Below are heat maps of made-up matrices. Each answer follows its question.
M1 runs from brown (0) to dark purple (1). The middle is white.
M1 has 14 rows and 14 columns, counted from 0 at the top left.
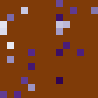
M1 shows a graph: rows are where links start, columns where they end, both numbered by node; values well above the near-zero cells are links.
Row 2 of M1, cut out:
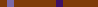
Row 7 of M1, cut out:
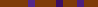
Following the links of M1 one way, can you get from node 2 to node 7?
no
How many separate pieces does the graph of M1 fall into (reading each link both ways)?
2
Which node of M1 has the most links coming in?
node 8
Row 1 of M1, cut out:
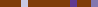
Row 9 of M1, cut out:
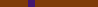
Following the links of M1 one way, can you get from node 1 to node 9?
yes
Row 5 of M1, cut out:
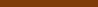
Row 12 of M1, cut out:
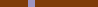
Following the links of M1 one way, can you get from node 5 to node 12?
no
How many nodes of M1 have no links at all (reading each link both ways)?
1
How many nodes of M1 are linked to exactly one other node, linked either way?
2
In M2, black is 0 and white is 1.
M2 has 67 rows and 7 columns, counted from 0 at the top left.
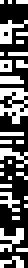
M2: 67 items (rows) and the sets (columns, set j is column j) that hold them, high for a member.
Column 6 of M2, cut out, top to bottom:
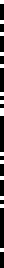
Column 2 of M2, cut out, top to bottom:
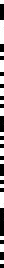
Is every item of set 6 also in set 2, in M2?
yes
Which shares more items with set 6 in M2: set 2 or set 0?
set 2
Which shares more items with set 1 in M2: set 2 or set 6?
set 2
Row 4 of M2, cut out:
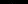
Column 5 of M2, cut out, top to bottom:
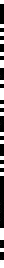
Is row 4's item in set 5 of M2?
no
